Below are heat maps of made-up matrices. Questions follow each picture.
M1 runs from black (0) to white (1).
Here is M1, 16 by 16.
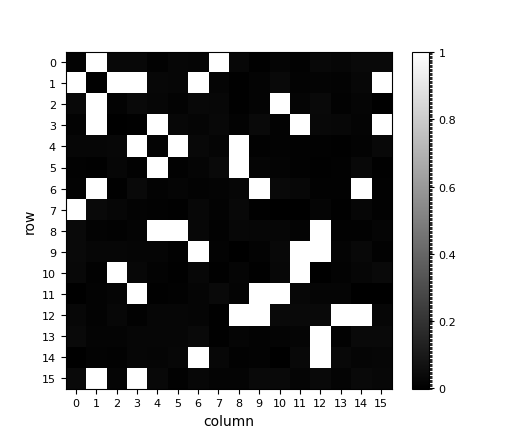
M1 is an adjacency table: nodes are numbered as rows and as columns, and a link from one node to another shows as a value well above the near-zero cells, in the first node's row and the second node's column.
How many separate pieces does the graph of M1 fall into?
1
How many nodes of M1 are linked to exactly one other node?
2
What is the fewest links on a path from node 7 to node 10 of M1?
4
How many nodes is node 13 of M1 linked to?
1
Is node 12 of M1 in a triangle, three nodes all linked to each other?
no
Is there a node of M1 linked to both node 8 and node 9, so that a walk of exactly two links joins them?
yes
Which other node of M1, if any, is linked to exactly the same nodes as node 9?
none
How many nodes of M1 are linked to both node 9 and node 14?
2
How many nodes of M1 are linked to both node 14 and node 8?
1
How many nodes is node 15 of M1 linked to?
2
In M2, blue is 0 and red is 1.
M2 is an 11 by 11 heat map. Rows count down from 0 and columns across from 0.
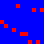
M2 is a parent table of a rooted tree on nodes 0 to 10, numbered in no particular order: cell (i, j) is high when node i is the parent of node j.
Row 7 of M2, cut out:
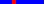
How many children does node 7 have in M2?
1
